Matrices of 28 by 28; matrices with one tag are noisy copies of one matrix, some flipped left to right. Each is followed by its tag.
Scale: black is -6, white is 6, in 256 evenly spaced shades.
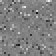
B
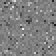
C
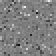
B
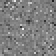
C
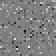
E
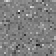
B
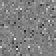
E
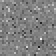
E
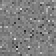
E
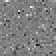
B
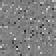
E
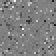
C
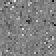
C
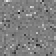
B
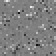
B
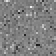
B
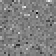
B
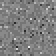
E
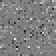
E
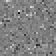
B
